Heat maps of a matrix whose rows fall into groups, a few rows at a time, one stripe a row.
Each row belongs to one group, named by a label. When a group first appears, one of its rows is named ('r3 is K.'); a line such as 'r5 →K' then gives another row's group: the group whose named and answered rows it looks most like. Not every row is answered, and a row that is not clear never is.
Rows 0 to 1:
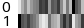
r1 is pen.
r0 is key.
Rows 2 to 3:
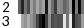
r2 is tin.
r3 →key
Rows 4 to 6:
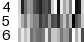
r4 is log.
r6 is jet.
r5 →key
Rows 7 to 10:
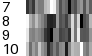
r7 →pen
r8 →key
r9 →key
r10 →log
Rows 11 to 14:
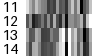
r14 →log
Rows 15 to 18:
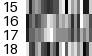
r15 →log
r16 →pen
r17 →pen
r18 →log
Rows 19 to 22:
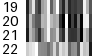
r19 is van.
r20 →van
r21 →van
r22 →jet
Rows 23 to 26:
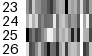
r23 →log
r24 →jet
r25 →pen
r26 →log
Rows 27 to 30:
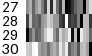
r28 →van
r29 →pen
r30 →jet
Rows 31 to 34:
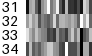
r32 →jet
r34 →van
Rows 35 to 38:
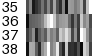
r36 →pen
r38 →van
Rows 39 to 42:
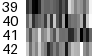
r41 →tin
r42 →log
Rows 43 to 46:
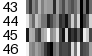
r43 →tin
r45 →van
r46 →key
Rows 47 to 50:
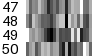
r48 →log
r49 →key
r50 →van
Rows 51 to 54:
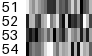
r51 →key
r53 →tin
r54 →pen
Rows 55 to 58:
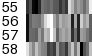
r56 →pen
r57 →pen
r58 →key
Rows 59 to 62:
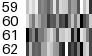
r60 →key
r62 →van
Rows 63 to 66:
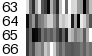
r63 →log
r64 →pen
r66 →pen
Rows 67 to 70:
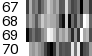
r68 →van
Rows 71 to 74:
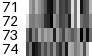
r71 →key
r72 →key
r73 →tin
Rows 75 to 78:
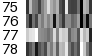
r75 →van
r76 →tin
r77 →jet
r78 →pen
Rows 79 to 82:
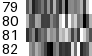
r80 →log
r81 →pen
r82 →key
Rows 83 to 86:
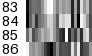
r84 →pen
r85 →van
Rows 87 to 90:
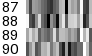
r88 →log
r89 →jet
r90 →van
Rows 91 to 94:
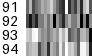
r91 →van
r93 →jet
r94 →jet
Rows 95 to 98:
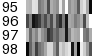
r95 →jet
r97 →log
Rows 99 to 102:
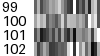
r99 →van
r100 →jet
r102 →log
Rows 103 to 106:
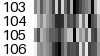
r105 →log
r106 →key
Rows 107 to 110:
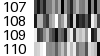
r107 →tin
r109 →log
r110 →jet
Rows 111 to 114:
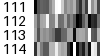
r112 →tin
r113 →log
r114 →van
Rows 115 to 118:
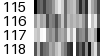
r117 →jet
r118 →van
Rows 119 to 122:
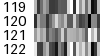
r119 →log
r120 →van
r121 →jet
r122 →log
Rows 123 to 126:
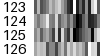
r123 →van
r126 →jet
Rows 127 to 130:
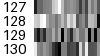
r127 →pen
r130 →key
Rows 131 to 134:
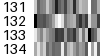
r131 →log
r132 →pen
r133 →key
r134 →jet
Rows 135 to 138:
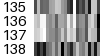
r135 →van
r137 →jet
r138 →tin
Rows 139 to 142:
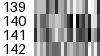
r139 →jet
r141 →van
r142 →jet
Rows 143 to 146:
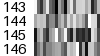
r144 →jet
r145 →van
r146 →pen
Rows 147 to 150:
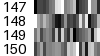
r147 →pen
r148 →key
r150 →pen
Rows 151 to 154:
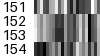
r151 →van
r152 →key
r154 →tin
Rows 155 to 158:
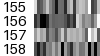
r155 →log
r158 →tin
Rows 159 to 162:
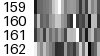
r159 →pen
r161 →pen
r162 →key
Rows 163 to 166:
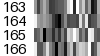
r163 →log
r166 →log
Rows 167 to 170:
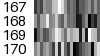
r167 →pen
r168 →tin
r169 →pen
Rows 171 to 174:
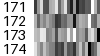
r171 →van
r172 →log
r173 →jet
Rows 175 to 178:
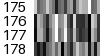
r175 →log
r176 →van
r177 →van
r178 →tin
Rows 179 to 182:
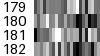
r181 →pen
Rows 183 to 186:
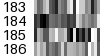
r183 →log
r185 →van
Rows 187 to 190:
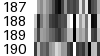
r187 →key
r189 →log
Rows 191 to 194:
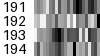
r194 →log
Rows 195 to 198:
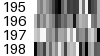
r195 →key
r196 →log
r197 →jet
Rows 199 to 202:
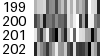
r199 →jet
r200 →pen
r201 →log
